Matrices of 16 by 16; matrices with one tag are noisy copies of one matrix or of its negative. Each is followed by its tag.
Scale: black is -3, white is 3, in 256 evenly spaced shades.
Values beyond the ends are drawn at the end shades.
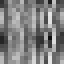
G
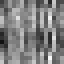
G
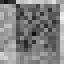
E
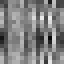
G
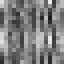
G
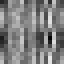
G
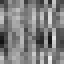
G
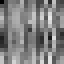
G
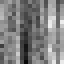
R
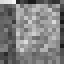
E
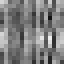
G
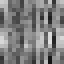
G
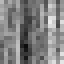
R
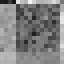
E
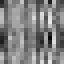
G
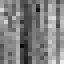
R
